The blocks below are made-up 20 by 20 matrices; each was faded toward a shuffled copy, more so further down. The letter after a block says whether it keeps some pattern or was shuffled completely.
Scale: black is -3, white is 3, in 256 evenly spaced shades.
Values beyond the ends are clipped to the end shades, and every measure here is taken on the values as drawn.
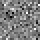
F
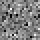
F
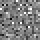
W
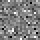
F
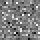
F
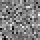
F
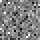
F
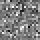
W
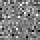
F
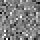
W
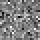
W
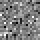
W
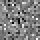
F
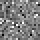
F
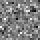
W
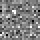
W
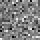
W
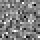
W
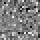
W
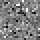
F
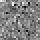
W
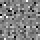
W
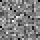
F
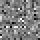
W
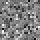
W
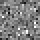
F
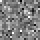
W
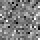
F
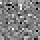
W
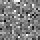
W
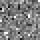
F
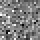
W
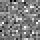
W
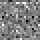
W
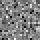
F
